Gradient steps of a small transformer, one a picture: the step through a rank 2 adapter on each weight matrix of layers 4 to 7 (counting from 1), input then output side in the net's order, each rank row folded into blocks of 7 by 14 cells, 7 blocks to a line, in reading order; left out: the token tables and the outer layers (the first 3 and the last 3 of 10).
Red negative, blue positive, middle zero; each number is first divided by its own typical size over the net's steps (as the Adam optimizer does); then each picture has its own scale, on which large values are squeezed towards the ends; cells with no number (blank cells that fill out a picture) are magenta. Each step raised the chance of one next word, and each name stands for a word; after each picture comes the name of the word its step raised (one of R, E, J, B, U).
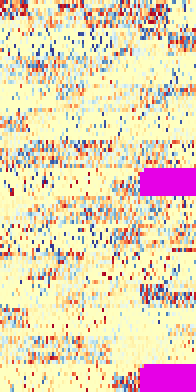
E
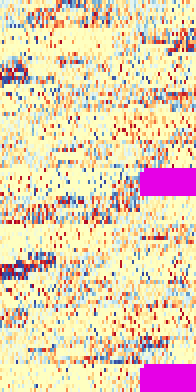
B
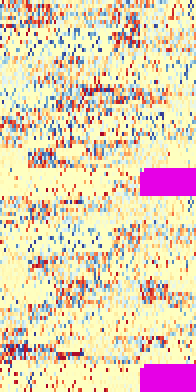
E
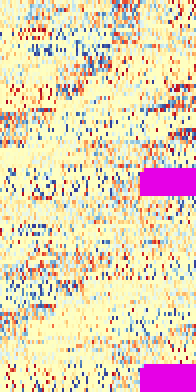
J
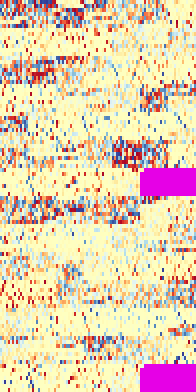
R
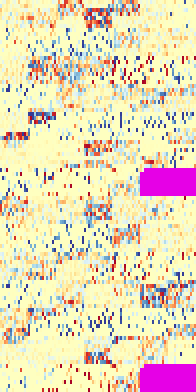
E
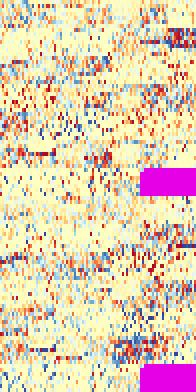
J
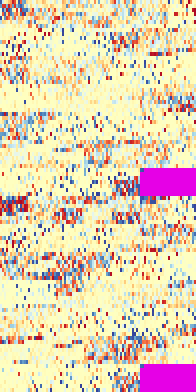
J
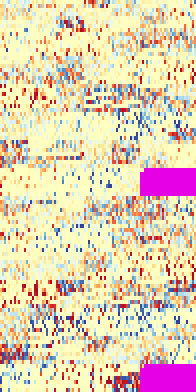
R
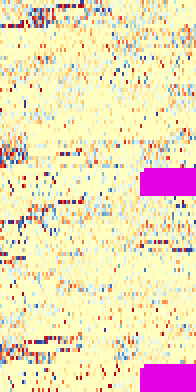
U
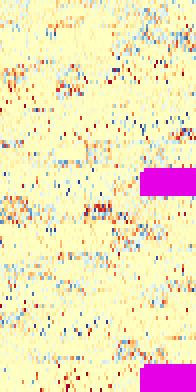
U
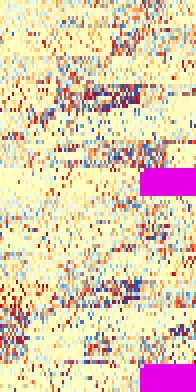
R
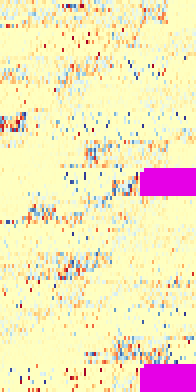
U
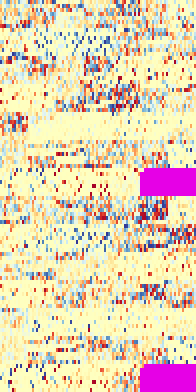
E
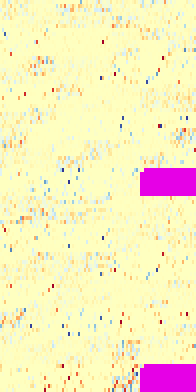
U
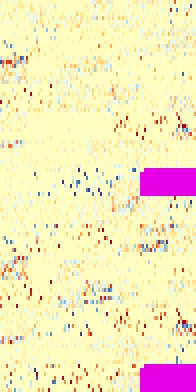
B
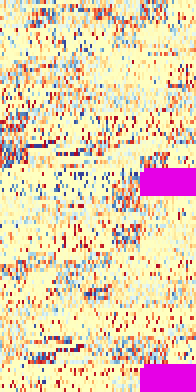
B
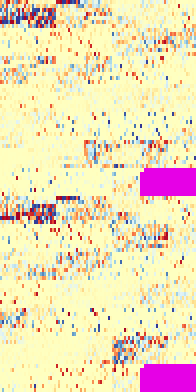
U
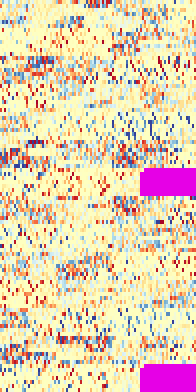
R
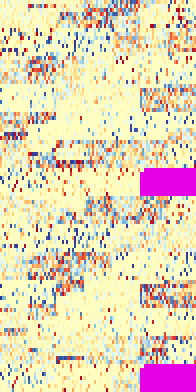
E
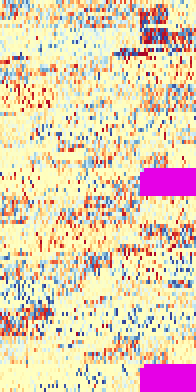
J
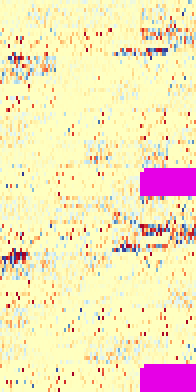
B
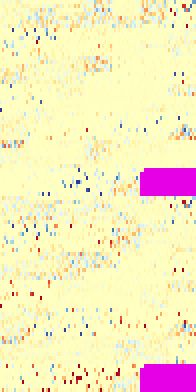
U
